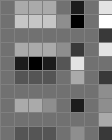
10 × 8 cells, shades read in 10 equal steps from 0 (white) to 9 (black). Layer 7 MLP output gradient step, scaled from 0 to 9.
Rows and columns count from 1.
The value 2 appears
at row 2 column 2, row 2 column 3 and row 2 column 4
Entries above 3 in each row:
4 4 8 4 7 7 8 6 7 8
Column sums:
50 46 47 47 49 55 50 39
